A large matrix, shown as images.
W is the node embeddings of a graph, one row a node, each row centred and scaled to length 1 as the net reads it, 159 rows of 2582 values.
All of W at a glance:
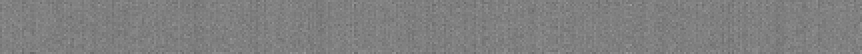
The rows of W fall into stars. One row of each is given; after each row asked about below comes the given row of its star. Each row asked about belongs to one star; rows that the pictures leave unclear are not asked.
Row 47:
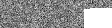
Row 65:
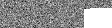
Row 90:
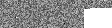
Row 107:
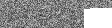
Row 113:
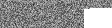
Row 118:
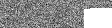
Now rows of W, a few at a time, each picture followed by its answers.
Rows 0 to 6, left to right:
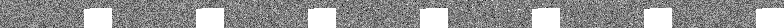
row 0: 47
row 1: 65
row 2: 47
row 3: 107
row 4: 113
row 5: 90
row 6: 118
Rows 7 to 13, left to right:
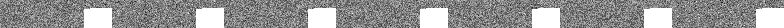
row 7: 118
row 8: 90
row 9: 47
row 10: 118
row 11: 90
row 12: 107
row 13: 65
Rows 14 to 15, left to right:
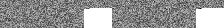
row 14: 47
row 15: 90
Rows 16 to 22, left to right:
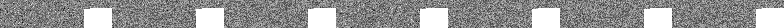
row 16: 107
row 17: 107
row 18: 113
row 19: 90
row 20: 118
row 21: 47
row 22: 113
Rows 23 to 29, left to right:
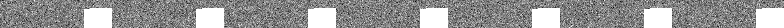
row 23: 113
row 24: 118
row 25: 47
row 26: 107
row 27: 65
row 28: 113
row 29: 47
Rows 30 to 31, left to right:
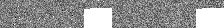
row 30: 65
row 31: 65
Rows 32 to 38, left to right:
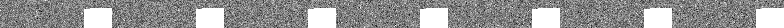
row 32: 65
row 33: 113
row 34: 47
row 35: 113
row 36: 90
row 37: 90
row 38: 107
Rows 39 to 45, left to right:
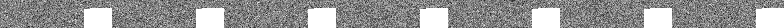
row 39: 90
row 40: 47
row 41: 118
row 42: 107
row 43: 118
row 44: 90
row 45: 118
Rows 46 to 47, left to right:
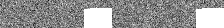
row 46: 65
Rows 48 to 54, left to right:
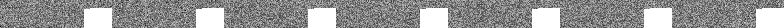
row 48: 65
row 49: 65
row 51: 107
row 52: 90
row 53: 47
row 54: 65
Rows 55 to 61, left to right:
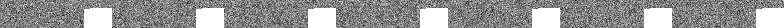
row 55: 107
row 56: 118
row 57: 90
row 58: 113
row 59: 90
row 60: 65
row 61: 118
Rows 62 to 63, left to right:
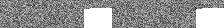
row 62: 47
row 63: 118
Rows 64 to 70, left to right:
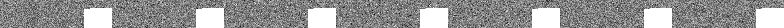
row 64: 90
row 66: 113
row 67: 113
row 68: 65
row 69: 47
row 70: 107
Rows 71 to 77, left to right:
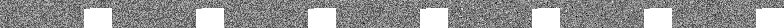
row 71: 65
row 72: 107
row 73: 118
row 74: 90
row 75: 107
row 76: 107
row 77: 65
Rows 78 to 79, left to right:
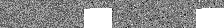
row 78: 47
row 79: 113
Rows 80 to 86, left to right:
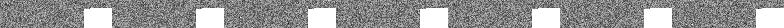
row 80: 118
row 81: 90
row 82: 90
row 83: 113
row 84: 65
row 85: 118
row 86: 113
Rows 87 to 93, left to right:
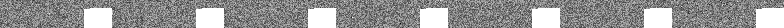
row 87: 47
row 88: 118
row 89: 47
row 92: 65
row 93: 65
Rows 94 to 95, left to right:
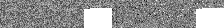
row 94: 113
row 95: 113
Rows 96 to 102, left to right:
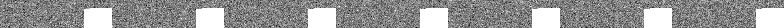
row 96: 65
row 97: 47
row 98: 47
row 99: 65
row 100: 107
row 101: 118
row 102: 47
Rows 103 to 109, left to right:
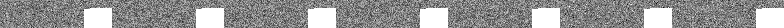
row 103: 90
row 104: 107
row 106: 90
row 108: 107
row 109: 47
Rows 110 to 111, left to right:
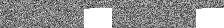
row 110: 118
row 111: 65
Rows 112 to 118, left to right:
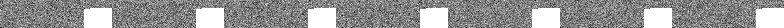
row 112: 118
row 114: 90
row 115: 90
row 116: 47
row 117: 118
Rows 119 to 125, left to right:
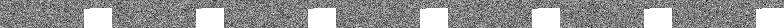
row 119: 47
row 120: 65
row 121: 47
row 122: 47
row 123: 90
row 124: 90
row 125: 113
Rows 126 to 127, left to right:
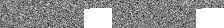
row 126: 47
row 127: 107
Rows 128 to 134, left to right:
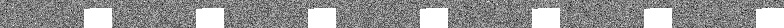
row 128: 107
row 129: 118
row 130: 47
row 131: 118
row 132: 113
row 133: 65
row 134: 65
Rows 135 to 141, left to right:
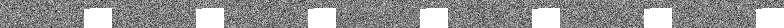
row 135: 65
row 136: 47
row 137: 118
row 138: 47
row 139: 90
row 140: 90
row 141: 65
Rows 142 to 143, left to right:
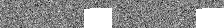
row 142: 65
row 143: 65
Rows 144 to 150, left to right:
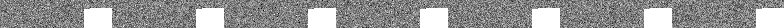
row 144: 47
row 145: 107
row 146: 65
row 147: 118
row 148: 118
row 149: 47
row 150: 113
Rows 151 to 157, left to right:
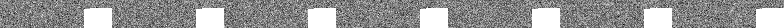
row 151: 118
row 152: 107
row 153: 47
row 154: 118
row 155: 47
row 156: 107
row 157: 65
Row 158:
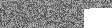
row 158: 113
